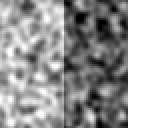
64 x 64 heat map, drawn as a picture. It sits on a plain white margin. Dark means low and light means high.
Grain: blotchy. Seam: vertical, 50% of the way across, the left part higher. Ninth with the highest average: bottom left.
